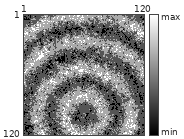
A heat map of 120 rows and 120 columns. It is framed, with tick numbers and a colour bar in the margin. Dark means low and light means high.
Slope: none. Ninth with the highest average: bottom middle. Rings: centred on the bottom middle. Grain: blotchy. Odd rows or columns: none.
